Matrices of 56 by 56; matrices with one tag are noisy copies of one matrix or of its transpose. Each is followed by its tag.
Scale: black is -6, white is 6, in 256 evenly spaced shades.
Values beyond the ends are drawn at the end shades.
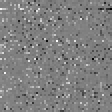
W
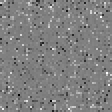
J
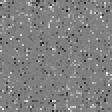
J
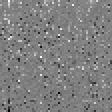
W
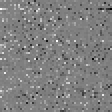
W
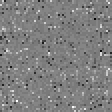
J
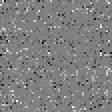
J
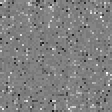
J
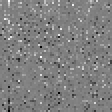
W
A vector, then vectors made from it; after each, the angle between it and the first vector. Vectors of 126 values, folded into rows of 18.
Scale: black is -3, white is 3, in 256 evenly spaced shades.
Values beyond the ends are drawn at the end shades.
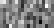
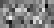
partly opposed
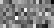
orthogonal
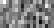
nearly parallel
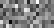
orthogonal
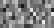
partly aligned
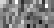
nearly parallel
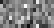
orthogonal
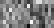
orthogonal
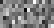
orthogonal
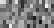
nearly parallel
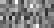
partly aligned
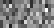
partly opposed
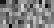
nearly opposite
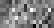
orthogonal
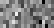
partly aligned
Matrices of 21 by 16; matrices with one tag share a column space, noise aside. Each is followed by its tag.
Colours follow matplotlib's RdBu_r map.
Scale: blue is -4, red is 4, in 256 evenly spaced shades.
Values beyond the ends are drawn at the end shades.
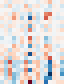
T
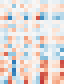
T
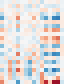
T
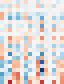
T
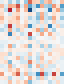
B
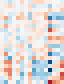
T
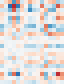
B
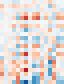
T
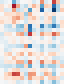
B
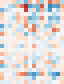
B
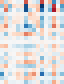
B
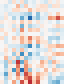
T
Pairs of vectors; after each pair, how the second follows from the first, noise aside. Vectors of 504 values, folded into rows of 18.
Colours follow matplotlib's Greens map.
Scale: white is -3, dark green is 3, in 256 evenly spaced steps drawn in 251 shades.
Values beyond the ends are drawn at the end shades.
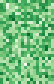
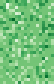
partly zeroed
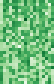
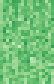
shrunk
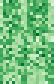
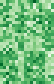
wrapped around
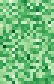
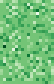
partly zeroed
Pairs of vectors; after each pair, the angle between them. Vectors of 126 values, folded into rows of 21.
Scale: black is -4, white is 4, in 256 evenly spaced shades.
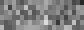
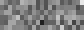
partly opposed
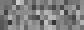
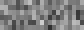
partly opposed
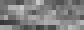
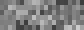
partly aligned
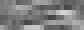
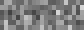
orthogonal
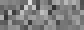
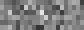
partly aligned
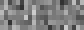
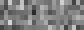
nearly opposite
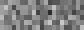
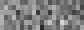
nearly parallel
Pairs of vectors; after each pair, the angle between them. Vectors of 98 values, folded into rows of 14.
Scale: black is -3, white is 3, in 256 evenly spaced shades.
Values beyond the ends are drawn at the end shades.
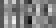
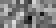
partly aligned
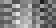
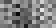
nearly opposite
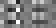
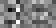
nearly parallel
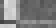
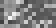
partly aligned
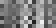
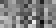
nearly opposite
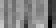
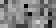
partly aligned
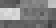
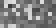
orthogonal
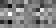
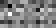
nearly parallel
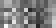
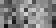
nearly opposite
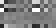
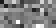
partly opposed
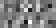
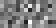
nearly parallel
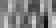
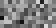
orthogonal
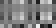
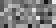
partly opposed
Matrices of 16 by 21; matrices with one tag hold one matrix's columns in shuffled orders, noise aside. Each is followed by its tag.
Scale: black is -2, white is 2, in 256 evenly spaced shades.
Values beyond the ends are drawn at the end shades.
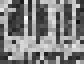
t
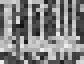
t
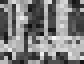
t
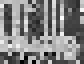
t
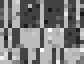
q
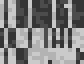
q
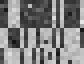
q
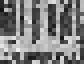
t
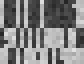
q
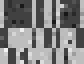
q
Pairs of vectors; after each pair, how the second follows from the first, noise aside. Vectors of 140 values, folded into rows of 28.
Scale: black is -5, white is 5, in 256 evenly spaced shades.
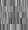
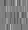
partly zeroed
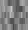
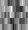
scaled up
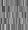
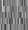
negated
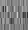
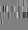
partly zeroed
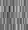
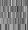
shuffled
